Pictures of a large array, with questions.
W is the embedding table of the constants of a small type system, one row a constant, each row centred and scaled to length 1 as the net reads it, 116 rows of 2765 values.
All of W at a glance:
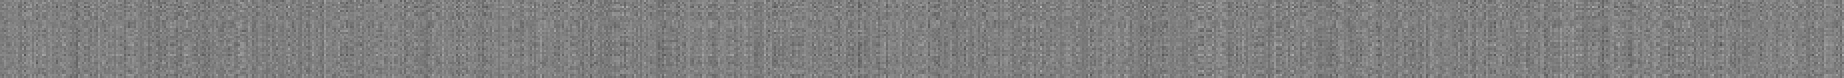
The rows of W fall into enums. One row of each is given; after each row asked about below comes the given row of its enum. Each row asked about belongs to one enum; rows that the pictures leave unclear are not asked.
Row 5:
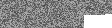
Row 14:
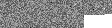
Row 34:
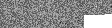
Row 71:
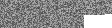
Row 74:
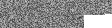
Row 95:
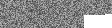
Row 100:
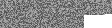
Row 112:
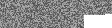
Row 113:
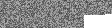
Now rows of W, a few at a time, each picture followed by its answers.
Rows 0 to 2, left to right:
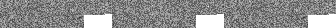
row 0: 74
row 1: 34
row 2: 74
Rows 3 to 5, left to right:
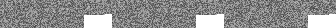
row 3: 100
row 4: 100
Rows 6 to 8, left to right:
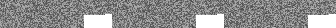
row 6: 112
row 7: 112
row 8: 71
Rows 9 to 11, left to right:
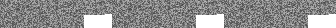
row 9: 71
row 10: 71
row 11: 71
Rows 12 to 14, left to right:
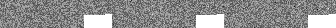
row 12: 112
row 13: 34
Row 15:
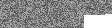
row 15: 5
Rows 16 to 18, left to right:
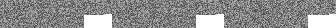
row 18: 95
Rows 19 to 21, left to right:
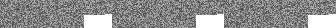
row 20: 113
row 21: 71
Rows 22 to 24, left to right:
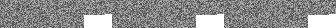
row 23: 113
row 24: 113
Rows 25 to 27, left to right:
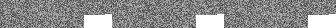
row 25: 34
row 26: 112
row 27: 34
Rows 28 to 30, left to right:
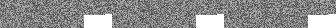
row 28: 112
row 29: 95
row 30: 100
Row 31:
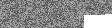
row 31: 5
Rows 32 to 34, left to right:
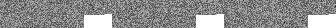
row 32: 14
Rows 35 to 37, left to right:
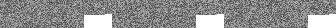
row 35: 14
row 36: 100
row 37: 5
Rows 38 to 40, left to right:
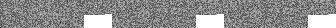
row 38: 34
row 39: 100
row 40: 100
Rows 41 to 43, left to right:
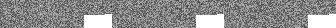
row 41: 34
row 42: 113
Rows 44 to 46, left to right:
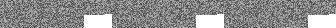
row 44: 100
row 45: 113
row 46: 113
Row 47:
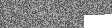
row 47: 34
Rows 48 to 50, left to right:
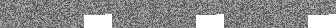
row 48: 112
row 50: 71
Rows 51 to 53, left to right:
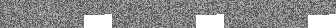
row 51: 34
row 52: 71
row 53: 113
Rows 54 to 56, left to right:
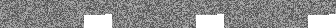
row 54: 5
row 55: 112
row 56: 113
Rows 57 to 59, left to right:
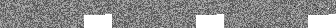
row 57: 112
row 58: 71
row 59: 14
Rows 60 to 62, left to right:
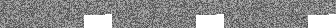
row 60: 113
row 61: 100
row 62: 74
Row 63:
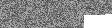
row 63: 5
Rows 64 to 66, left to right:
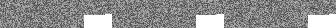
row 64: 112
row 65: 100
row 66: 5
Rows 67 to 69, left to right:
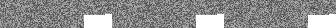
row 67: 112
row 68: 112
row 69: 5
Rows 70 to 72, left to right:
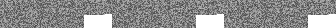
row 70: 100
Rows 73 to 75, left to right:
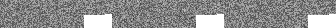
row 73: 71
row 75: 112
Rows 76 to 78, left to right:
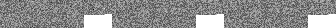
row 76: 14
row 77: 100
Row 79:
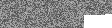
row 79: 5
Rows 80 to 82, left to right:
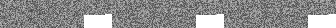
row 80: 95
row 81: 100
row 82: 100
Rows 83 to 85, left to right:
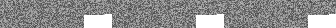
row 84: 71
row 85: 113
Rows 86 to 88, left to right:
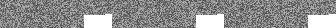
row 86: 112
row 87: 5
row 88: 71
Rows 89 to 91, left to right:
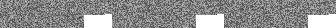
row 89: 74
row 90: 112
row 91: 71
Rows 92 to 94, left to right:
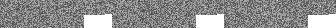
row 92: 71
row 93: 95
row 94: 34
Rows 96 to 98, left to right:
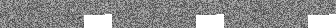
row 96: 74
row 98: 95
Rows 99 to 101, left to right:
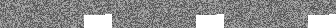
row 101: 5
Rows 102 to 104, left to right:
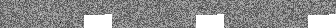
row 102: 34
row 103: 5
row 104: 113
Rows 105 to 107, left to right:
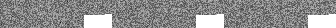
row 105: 34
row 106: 100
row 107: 71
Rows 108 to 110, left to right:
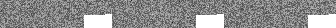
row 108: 113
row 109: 34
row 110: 71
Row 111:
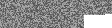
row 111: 112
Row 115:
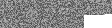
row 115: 100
